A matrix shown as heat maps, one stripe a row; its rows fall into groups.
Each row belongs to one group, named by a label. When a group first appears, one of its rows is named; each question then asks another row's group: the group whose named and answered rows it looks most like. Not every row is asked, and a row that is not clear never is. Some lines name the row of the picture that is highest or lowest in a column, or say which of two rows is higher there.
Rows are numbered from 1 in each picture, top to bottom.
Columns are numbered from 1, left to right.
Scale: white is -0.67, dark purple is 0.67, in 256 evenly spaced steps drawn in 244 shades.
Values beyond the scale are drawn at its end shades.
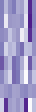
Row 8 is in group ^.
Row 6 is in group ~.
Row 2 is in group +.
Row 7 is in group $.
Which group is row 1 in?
+
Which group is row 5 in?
~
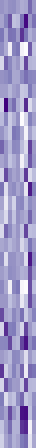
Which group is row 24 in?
^
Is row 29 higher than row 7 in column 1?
Yes
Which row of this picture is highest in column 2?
8
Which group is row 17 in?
^
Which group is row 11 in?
~
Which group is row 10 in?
~
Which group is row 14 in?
+
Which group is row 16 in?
+
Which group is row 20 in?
+
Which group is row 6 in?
$
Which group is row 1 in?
+
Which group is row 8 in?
^
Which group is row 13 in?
^
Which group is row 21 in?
~
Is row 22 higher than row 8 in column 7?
No
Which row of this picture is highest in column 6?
30
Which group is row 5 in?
^
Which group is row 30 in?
$
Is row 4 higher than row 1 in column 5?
Yes
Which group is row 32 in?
$
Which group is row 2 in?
$
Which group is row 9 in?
~
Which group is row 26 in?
~
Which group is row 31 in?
$
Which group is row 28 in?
^
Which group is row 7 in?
~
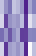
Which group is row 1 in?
$
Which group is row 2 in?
^
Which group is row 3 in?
$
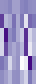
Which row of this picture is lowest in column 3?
5
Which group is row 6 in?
~
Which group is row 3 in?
^
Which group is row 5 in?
~
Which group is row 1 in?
$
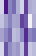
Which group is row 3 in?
$
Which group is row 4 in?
^
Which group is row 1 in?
^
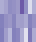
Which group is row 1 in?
$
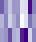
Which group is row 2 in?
~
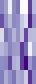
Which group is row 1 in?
~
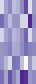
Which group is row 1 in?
$
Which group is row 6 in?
$
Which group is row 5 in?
~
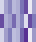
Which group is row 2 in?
+
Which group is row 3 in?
$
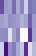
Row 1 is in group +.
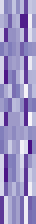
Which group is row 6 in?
^
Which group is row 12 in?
^
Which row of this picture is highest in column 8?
11
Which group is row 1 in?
^
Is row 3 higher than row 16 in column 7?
Yes
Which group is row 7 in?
~
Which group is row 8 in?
$
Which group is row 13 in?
^
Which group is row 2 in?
$
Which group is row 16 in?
+
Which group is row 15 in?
+
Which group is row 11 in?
~
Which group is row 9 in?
^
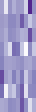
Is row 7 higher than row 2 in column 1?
Yes
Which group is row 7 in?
+
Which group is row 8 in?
$
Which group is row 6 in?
+
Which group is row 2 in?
$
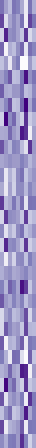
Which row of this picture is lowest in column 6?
5
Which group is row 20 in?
$
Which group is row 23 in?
$
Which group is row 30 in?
$
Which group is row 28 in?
^
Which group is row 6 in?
$
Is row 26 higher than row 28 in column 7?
No
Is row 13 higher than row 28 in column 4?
No
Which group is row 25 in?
+
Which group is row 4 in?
+
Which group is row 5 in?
~
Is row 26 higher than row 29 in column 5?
Yes
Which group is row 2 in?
+
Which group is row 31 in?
+
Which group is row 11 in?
~
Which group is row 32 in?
$
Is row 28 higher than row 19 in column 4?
Yes
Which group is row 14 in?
+
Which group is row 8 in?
$
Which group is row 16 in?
^
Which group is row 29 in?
+
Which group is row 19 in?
+
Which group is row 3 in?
^
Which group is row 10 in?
$
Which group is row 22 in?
+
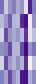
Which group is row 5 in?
^
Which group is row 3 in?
^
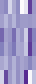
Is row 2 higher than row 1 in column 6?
Yes
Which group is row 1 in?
~
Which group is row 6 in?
^
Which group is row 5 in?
+
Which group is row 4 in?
+
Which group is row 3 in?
+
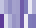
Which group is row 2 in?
+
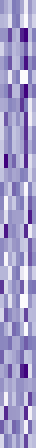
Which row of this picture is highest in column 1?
21
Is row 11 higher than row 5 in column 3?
No
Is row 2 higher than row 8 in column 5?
Yes
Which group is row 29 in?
+
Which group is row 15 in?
+
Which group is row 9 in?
^
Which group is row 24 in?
~
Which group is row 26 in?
+
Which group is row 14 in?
~
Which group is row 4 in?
$
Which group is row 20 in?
~
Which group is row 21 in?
+
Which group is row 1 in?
~
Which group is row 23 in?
^
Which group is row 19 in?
+
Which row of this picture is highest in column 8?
16
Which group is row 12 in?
^
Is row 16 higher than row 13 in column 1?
Yes
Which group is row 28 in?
+
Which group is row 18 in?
~
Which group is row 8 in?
$
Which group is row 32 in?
^
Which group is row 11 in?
$
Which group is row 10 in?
$
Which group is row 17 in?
^
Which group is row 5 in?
$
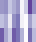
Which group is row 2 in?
~
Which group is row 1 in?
~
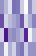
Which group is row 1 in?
~
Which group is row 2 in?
+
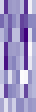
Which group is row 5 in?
^
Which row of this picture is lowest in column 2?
8
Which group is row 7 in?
^
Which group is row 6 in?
~
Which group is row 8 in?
+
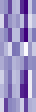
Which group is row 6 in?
$
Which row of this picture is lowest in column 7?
4
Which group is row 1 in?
$
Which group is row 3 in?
$
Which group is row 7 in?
$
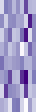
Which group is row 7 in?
^
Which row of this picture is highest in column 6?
6
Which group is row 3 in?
$
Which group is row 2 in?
+
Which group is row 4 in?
~
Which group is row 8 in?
~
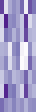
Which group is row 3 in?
^
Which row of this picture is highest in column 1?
1
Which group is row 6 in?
$
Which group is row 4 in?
~
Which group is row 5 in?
~
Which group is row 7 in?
^
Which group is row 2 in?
^
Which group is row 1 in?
+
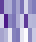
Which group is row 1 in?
+
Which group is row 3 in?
~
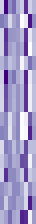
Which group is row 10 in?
~
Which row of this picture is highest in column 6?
16
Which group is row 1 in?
^
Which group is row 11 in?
^
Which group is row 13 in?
^
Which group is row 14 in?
~
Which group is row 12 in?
$
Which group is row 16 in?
$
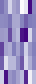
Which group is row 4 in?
+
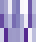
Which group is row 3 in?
^
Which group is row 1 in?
~
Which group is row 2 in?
~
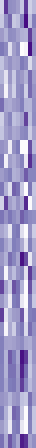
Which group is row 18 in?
~
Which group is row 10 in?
$
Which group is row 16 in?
$
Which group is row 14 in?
~
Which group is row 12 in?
+
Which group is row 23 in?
+
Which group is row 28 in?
$
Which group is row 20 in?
+
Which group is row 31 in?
~
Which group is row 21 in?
~
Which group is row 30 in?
~
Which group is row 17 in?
~
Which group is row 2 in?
$
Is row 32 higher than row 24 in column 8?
No
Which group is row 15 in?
^
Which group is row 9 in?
$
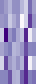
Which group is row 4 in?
$
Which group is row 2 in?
~
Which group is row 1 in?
~
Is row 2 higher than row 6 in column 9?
No
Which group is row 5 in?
^
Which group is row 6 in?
$
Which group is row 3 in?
^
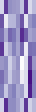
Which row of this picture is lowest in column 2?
2
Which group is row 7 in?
+
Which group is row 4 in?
+
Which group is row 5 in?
~
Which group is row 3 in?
$
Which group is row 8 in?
^
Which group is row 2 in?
+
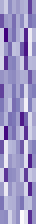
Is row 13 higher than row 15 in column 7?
Yes
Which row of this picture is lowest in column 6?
16
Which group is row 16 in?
~
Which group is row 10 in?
^
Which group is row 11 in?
+
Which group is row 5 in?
^
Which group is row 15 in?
+
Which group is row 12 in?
+
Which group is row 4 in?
$
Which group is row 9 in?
$
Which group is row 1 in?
+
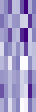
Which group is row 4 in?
^
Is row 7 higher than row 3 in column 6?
No
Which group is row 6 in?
~
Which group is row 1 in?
$
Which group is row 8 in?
~
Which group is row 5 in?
~
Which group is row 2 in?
~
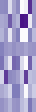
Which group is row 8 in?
~
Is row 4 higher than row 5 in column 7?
Yes
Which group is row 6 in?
^
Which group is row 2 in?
$
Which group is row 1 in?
~
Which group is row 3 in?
~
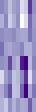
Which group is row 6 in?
$
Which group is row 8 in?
+
